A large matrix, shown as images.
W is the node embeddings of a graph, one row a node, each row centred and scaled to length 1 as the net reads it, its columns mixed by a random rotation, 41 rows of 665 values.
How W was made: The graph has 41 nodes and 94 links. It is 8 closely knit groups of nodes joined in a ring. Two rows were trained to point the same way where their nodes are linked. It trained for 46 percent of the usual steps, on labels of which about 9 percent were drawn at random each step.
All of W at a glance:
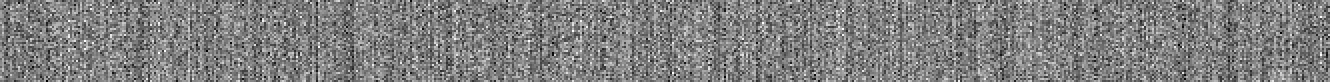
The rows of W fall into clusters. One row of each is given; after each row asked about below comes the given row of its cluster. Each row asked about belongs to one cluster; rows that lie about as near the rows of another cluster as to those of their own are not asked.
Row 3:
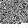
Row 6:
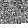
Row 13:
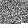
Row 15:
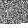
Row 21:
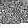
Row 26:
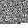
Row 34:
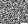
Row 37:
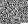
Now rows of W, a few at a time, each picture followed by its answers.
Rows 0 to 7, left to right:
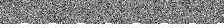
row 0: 21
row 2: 37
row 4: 37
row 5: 34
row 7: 13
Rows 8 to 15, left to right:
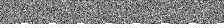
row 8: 3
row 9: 37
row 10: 6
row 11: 15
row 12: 15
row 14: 34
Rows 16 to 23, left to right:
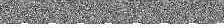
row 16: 13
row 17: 34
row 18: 6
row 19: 26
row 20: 6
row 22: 3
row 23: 21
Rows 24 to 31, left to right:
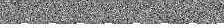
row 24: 6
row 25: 6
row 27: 26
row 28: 34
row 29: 15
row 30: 34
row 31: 3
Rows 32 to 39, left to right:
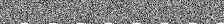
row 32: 15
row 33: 6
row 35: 37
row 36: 21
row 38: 15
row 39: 37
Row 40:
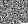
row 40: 15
